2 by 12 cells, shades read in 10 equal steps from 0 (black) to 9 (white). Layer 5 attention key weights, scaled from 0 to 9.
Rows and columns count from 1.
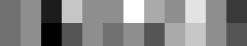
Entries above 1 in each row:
11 11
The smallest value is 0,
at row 2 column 3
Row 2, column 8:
3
